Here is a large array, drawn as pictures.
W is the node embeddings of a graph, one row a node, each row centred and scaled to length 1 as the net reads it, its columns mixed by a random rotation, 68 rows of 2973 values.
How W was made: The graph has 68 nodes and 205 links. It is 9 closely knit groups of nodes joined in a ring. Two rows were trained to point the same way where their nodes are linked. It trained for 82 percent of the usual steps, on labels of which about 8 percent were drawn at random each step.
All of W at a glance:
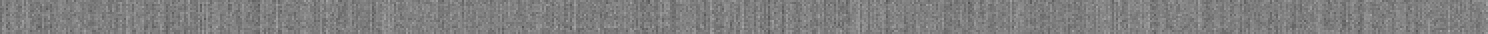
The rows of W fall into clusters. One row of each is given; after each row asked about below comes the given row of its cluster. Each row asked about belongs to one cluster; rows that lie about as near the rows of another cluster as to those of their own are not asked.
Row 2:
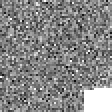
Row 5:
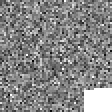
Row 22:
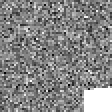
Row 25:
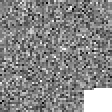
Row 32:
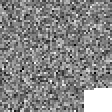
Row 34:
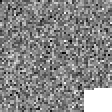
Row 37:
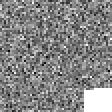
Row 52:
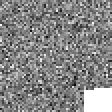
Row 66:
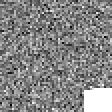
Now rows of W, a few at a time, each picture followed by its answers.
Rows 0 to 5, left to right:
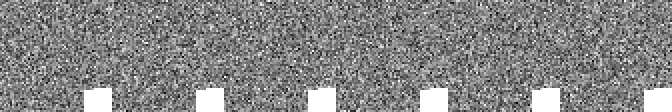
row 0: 37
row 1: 32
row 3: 32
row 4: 66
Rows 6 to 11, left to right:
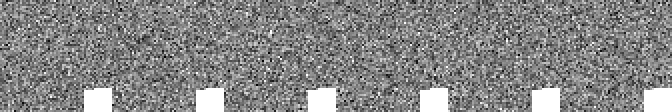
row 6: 32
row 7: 5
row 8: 25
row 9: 22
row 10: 66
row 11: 22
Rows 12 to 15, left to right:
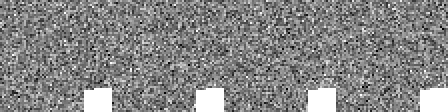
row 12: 34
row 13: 66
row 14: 2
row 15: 22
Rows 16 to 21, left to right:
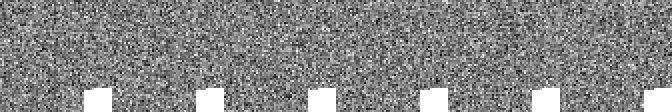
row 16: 22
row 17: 22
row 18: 32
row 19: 34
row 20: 2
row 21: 34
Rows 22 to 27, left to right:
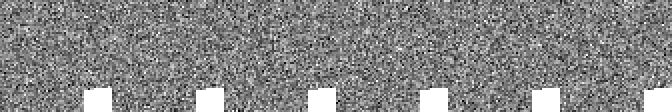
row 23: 25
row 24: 32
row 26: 32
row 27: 5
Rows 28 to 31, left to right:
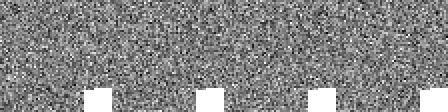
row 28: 52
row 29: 37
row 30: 37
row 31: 32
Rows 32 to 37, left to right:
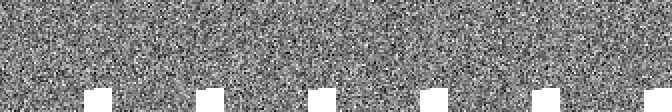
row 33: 37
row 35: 2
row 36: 22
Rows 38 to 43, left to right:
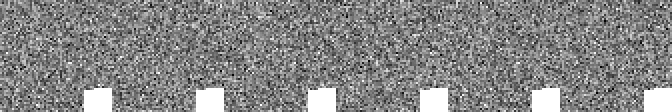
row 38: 66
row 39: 37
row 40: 66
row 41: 5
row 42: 66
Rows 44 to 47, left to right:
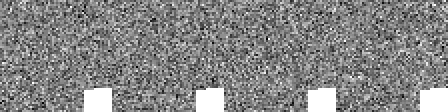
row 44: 25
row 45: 34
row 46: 37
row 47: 52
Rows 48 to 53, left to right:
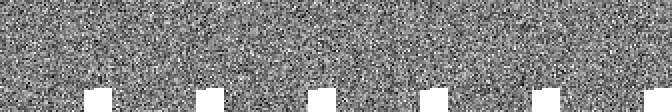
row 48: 22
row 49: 37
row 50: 25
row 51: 22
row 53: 52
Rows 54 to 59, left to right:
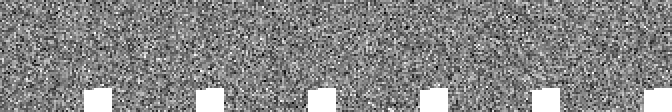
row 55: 22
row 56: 66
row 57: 66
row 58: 52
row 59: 37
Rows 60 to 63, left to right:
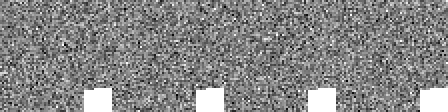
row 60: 37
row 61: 34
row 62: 2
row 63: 34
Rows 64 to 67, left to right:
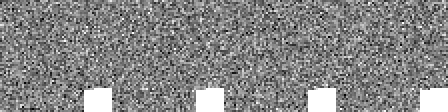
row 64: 34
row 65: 2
